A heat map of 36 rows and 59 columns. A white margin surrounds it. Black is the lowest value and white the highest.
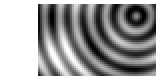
Ninth with the lowest average: top right. Ninth with the highest average: bottom left. Rings: centred on the top right. Lone odd cells: none.
